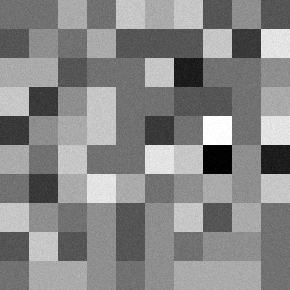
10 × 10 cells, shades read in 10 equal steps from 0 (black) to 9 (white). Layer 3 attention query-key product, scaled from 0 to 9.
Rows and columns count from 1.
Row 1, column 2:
4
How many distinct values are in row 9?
4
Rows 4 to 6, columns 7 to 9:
3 3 4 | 4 9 4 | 7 0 5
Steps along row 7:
down up up down down up up down up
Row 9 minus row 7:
-1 5 -3 -3 -3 1 -1 -1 0 -3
